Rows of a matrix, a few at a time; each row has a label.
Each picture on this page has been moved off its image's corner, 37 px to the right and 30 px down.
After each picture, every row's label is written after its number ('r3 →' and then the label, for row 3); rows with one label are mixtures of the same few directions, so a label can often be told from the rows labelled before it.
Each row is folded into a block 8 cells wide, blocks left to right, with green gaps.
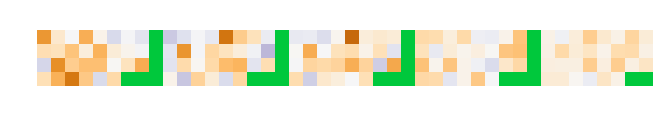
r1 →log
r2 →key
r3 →key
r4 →key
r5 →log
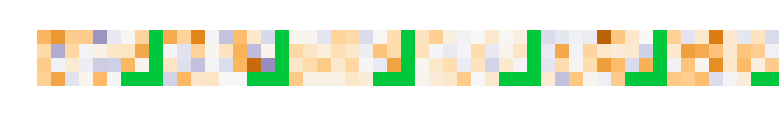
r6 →key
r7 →key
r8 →key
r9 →log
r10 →key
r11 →log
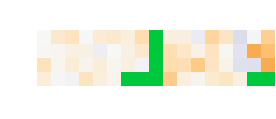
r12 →log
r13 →key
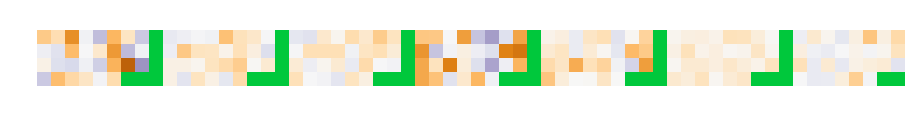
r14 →key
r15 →key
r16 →log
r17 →key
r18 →key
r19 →key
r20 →log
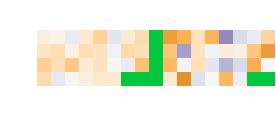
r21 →key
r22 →key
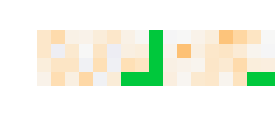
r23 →log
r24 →key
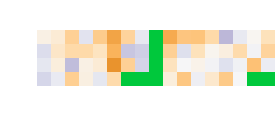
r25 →key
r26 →key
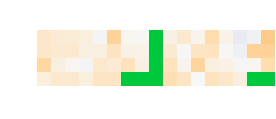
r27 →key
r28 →key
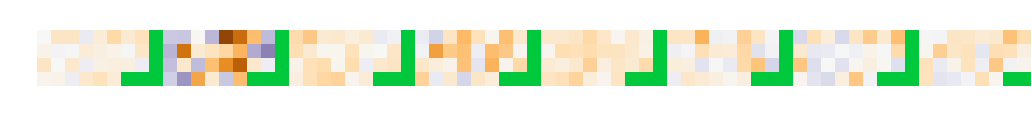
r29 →log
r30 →key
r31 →log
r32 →log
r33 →log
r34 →key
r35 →log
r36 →log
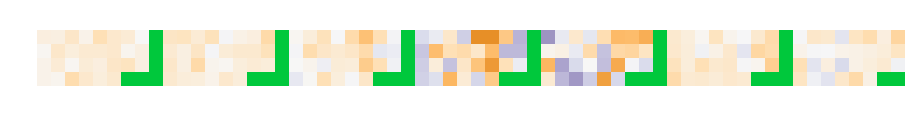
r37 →key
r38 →key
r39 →key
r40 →key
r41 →log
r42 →key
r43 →log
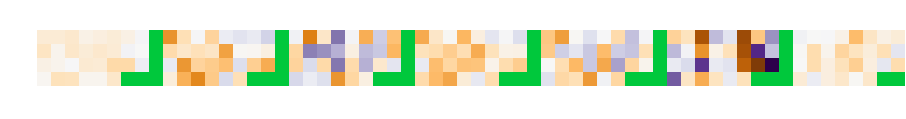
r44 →key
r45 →log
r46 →log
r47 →log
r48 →log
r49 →key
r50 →key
